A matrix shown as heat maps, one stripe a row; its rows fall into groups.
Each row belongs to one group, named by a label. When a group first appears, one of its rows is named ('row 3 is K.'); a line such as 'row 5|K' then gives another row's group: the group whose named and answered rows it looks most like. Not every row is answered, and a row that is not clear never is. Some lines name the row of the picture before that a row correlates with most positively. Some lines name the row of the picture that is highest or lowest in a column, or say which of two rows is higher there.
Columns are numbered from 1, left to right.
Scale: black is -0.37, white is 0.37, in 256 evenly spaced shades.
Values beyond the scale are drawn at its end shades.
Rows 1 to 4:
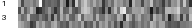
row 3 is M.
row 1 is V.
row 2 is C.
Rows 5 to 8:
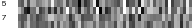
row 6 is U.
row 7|M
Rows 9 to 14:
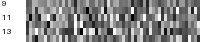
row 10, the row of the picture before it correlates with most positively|5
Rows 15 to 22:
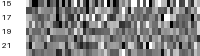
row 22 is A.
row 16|A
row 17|A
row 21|M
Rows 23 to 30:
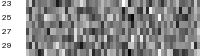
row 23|A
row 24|M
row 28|U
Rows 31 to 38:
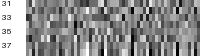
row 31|M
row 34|V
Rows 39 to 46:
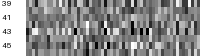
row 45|U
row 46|M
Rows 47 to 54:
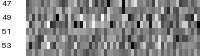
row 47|U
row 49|A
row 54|M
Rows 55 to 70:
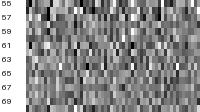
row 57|C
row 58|V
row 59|C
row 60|A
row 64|M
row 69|V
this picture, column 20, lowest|56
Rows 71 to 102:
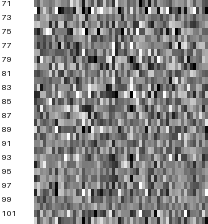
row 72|V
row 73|C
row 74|C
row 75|C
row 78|U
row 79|M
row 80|C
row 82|A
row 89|V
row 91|M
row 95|C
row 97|C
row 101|M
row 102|V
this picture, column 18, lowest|75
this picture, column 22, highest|72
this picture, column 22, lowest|75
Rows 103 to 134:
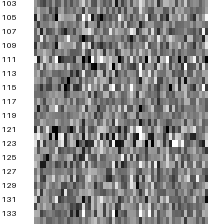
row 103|U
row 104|C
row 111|V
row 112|M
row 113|U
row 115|A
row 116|A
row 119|A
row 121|C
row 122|C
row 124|V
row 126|U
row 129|A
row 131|V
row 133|U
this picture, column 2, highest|122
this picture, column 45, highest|111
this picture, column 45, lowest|121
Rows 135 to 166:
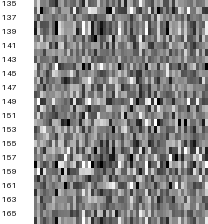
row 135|C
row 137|M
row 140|M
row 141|C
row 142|M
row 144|V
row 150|M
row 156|M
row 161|A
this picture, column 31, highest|153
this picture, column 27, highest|161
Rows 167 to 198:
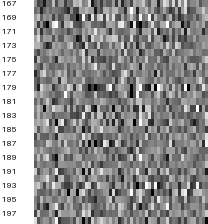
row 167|U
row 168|A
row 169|U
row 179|M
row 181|C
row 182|M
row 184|C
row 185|V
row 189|C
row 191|V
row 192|C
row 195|M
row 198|V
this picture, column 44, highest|167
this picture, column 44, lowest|172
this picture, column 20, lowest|167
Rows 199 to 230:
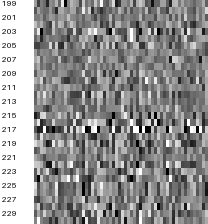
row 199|A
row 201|M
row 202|C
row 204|A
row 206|V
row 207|A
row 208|C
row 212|U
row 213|U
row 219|C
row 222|C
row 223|C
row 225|V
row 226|V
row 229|U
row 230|C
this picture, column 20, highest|217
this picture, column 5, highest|223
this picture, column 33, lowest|224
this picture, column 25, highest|205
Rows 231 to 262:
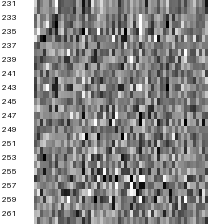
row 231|V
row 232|V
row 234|C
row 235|C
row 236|U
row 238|M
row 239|A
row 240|C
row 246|C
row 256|U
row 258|A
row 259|M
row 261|U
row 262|V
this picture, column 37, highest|256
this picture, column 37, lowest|257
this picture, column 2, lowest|250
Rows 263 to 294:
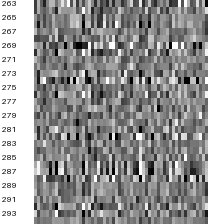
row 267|V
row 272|A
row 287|C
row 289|V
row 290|V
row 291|A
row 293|V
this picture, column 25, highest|274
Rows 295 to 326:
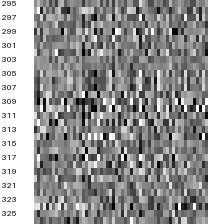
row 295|C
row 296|A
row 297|M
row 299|A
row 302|V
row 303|C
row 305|M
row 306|M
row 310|M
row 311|V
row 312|C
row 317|C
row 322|M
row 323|C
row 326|A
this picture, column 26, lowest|318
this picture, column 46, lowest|314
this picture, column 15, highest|324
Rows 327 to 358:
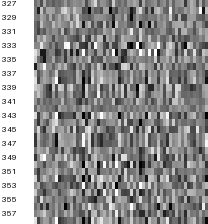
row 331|A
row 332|U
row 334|U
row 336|U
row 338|V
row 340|C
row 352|V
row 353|U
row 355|M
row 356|A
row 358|V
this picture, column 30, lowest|335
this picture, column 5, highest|348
